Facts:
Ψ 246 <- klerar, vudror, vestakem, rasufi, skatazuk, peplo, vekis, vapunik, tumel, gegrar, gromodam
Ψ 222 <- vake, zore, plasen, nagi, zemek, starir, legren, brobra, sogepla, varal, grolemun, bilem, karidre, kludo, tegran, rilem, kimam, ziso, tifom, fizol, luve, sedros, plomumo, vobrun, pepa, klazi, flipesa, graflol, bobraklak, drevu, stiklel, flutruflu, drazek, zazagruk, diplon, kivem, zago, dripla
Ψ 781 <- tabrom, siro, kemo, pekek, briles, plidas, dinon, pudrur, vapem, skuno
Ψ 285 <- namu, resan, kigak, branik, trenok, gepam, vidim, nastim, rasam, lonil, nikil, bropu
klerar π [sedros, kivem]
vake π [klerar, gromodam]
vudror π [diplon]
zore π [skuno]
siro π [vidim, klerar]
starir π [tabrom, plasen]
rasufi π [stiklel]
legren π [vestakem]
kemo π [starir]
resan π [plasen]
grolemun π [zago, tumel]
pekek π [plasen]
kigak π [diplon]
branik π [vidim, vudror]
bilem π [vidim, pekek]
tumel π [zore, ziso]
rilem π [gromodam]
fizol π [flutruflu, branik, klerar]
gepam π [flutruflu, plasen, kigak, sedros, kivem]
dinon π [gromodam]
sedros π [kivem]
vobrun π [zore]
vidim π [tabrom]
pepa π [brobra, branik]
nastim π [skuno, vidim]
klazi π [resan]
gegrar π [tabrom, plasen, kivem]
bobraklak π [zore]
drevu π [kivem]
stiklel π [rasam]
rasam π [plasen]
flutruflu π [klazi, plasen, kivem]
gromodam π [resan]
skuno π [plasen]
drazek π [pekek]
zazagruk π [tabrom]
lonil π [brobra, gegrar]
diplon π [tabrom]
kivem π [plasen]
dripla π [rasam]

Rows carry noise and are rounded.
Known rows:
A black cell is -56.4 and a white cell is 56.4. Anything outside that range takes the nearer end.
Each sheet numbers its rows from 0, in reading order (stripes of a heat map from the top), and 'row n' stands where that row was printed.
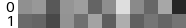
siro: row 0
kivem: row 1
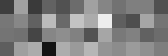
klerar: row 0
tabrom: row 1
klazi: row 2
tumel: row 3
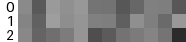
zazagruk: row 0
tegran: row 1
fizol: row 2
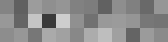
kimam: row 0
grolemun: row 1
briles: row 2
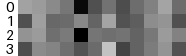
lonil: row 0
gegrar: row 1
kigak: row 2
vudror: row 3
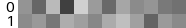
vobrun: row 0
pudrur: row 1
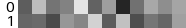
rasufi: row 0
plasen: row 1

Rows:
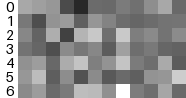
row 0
nastim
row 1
brobra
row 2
zore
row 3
sedros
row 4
kemo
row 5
rasam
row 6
skuno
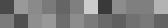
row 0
vestakem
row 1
diplon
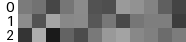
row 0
vake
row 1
pepa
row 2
gromodam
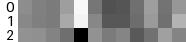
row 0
dripla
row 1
stiklel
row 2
vidim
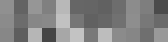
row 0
bilem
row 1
drazek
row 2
ziso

